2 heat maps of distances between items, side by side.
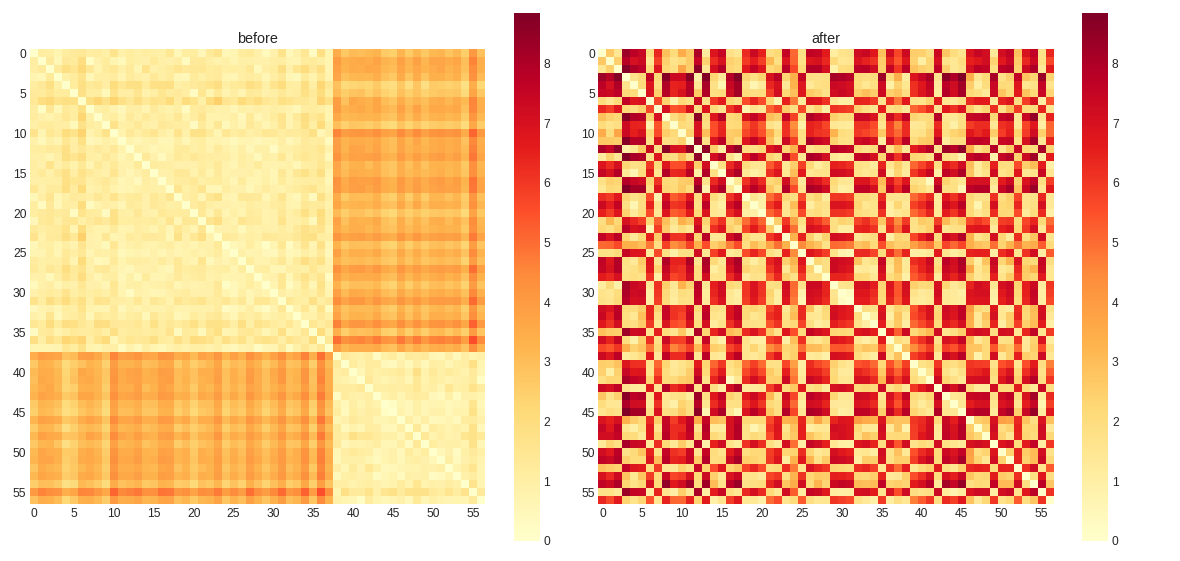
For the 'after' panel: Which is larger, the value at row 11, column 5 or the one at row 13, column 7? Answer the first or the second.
the first
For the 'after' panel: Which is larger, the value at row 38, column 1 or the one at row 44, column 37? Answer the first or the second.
the first
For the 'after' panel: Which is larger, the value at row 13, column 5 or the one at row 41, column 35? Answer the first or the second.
the first
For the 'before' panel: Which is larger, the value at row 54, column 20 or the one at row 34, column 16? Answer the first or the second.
the first
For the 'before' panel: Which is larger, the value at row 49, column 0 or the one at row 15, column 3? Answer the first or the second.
the first
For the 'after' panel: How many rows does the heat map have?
57
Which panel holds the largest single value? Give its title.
after
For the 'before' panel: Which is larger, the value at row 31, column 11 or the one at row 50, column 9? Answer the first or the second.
the second
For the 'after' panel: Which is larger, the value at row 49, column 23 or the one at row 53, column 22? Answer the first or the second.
the first
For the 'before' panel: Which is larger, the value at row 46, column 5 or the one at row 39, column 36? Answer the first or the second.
the second
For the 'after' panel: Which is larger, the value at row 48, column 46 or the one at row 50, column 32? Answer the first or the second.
the first
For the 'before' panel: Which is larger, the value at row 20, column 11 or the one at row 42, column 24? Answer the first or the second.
the second
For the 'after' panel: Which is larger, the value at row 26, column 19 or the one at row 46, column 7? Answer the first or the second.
the second
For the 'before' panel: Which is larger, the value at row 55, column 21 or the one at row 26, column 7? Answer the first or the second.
the first
